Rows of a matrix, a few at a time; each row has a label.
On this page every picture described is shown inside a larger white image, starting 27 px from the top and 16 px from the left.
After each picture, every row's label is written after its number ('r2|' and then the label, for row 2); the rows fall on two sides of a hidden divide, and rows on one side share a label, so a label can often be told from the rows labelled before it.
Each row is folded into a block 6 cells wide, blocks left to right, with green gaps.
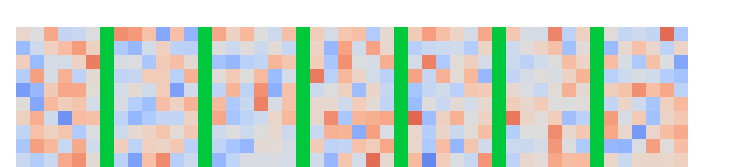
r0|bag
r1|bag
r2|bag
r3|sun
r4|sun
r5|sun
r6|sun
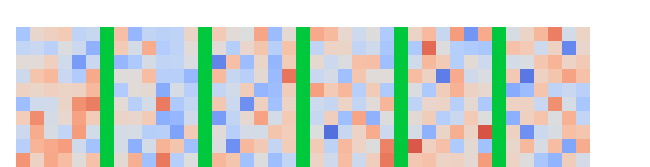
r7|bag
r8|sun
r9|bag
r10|sun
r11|sun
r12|sun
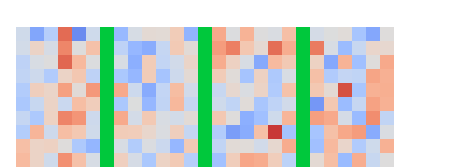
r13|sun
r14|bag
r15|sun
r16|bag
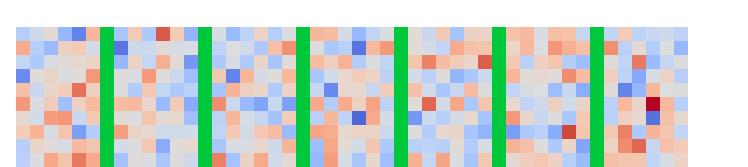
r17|bag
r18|sun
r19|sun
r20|bag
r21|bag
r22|sun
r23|bag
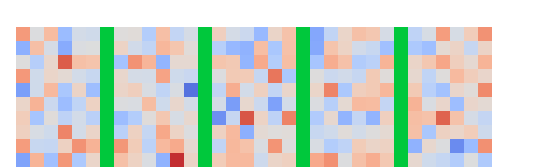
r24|sun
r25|sun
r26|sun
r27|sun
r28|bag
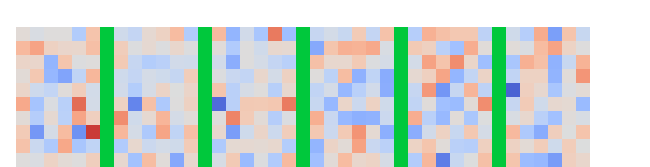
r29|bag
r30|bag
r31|bag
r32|sun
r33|sun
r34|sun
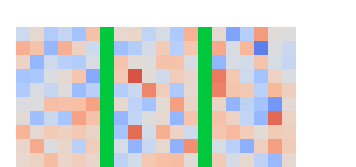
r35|bag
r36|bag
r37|sun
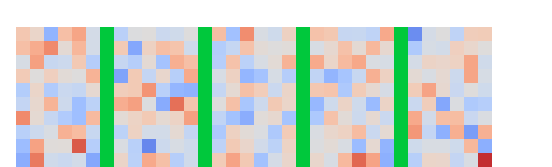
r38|sun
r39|bag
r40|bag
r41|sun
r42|sun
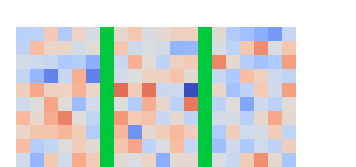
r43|sun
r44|sun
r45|bag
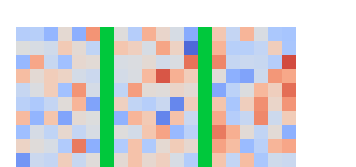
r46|sun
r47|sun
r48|bag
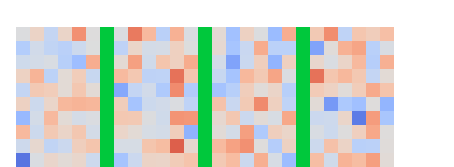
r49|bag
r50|sun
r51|bag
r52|sun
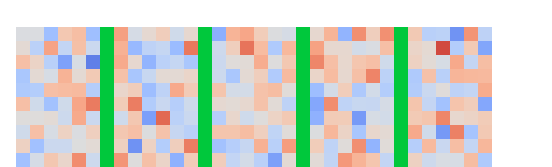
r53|bag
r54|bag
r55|bag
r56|sun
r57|bag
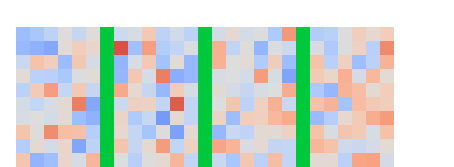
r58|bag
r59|bag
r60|bag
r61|bag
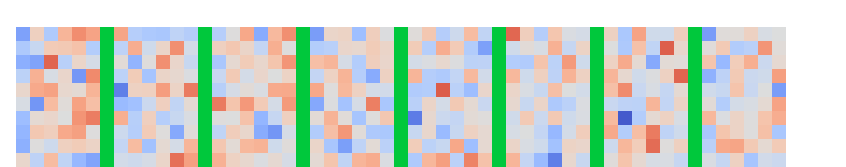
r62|bag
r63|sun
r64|bag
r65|bag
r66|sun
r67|sun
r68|bag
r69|bag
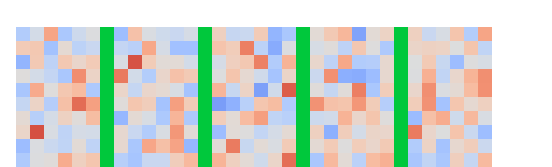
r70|bag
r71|sun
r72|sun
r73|bag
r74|bag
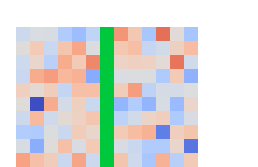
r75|sun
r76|sun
